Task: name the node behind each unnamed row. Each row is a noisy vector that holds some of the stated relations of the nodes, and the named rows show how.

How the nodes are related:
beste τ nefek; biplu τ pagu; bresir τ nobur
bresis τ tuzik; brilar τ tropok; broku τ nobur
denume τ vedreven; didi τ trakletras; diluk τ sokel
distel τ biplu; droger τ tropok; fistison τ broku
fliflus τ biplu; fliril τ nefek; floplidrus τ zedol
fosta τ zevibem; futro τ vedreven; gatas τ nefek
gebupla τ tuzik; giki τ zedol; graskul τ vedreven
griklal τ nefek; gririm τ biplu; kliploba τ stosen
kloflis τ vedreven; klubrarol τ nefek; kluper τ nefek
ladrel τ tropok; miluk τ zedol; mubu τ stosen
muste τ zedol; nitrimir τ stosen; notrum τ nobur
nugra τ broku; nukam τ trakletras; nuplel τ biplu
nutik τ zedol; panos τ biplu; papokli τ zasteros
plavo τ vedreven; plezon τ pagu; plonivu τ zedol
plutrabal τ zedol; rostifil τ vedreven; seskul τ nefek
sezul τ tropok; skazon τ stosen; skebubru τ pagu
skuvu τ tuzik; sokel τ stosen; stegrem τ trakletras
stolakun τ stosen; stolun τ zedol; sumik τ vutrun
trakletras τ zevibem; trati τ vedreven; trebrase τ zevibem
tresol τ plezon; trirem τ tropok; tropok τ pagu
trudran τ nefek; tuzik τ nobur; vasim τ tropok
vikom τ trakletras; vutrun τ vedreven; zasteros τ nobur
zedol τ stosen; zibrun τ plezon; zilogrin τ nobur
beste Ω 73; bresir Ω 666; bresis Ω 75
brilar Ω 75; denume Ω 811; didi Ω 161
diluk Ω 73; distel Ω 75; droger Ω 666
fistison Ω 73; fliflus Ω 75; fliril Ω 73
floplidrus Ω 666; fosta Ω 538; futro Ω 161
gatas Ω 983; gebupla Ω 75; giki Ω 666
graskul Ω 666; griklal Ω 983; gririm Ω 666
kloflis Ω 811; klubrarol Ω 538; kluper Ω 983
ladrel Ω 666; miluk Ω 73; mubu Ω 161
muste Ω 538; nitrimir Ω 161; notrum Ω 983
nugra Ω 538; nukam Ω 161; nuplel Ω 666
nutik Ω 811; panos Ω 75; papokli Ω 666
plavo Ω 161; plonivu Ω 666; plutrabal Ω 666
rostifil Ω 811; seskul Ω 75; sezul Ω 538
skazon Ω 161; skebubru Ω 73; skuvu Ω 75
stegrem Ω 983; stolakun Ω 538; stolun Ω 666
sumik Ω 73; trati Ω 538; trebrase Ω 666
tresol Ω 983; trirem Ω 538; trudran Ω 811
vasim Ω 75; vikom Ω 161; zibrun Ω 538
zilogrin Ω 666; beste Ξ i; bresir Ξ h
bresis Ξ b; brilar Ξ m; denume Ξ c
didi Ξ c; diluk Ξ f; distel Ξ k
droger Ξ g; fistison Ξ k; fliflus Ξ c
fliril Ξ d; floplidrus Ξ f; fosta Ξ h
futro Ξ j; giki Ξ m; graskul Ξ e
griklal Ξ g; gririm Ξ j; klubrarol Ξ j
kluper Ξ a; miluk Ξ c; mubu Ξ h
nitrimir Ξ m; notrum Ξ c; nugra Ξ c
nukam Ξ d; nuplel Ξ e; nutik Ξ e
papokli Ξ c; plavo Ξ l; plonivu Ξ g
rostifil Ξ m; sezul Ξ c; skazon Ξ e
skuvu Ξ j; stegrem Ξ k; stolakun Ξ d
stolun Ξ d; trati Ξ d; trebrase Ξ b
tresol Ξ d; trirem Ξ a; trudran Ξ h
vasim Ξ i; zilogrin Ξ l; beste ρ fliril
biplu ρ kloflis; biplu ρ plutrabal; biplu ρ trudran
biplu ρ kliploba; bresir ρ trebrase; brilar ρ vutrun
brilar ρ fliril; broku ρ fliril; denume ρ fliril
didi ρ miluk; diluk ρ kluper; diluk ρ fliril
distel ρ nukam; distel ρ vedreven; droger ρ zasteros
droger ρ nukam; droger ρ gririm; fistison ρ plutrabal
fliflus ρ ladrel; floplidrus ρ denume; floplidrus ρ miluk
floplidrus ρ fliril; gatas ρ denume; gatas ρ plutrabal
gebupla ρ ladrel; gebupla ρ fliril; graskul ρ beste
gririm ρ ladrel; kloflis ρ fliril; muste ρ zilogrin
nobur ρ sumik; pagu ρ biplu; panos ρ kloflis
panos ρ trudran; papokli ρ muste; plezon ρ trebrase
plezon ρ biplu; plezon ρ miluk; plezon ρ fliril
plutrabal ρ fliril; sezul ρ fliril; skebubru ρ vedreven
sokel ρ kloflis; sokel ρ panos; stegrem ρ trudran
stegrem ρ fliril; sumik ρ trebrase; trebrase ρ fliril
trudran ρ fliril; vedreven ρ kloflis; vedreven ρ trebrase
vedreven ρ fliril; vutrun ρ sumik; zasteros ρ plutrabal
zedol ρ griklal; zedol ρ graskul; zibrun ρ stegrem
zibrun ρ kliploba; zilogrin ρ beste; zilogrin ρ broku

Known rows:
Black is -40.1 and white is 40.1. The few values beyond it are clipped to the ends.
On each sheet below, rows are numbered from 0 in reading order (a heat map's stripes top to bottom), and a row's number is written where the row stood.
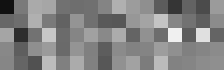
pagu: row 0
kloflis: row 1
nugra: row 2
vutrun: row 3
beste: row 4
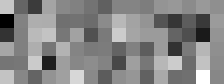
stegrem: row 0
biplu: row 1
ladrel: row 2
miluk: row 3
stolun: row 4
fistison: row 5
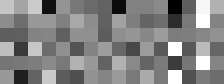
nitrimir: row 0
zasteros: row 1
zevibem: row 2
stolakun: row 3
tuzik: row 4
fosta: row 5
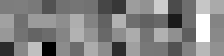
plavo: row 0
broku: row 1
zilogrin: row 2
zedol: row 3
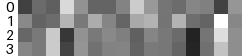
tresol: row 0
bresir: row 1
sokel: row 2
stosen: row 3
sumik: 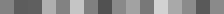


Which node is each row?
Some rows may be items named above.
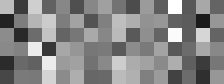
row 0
stolakun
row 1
ladrel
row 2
nugra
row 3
plutrabal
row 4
panos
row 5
skebubru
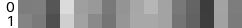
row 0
brilar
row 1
brilar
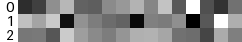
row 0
zibrun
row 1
nitrimir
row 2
brilar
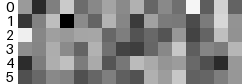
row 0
nugra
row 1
zedol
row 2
diluk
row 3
futro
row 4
ladrel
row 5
trudran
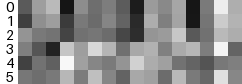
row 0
skazon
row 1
mubu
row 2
plavo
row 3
gebupla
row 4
vasim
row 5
papokli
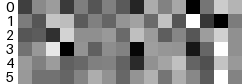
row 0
mubu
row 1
trirem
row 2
notrum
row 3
nutik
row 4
rostifil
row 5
zilogrin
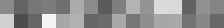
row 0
graskul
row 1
seskul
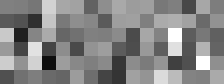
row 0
distel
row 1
gatas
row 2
trati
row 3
muste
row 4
giki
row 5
nukam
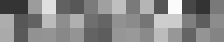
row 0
sezul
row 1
fliril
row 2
trebrase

